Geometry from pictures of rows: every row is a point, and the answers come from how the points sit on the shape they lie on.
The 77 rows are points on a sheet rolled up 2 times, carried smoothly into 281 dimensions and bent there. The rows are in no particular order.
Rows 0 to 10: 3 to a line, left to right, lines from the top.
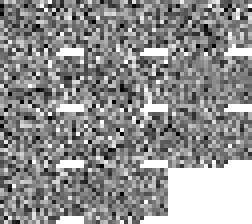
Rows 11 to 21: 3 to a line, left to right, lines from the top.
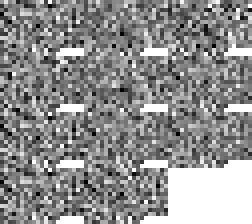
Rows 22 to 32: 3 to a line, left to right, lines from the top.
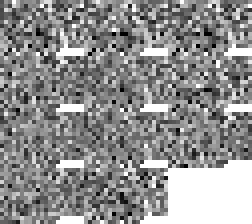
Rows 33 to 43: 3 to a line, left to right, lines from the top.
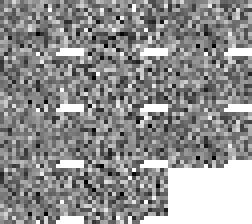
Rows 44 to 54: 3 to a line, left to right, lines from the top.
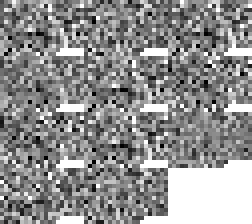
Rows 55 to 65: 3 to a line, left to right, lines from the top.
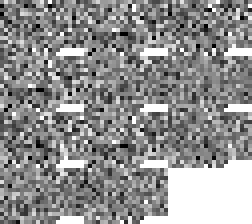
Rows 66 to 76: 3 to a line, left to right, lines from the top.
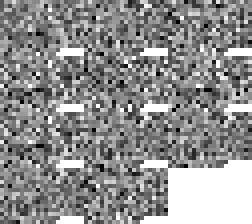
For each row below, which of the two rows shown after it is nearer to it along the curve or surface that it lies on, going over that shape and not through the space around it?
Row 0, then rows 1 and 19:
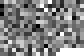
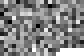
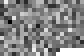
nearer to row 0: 1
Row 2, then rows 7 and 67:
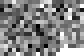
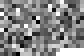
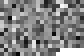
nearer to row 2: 7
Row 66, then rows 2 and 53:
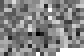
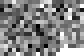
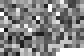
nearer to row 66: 2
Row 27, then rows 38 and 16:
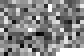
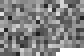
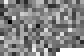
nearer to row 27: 38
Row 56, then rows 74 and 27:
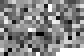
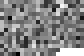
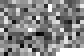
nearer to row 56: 27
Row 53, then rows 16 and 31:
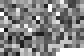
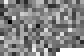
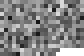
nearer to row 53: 31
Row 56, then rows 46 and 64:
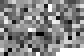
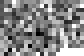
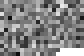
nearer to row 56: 46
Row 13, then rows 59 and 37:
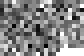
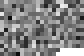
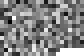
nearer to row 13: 37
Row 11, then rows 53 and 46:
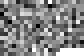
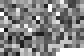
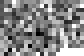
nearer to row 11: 46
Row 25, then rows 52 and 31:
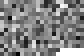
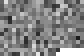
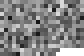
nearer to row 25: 31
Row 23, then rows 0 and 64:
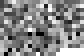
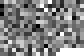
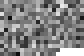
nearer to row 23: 0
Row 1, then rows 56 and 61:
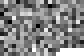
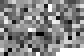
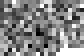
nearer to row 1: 61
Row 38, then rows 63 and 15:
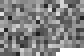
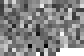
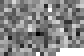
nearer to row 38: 15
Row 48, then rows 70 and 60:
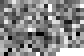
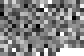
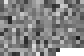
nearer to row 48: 70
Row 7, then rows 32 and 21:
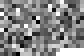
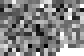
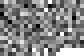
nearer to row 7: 32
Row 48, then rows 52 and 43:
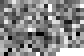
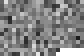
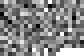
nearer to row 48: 43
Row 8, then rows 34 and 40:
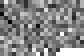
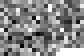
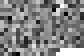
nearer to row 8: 40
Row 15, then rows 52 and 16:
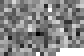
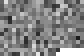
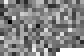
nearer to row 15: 16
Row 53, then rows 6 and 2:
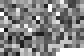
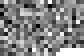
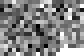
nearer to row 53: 2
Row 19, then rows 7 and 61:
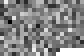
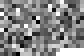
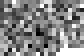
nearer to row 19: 61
